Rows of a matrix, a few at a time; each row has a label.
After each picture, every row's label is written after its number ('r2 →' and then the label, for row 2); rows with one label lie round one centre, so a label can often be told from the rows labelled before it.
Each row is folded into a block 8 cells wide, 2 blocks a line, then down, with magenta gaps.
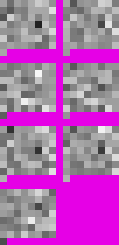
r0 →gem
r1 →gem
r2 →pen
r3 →pen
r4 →gem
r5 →gem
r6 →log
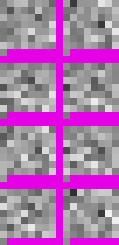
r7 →log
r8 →gem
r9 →pen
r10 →pen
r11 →gem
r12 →pen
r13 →pen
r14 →gem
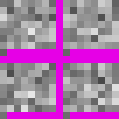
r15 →log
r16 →log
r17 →log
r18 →log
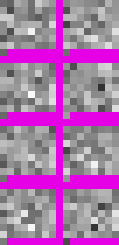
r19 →log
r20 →pen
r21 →log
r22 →gem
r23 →log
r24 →pen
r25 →pen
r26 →log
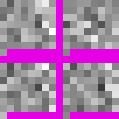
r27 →gem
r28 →pen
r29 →gem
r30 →gem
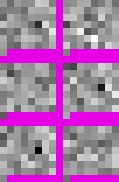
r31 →gem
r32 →pen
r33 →log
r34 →gem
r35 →gem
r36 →log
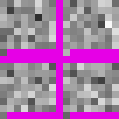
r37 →log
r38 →gem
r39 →log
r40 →log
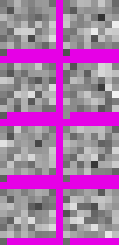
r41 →log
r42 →log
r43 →log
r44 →gem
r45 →log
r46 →log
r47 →log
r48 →pen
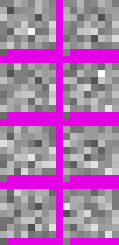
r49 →log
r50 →log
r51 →log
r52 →pen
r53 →log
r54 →pen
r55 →log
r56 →pen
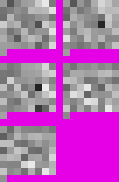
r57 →gem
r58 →gem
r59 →gem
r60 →pen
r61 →pen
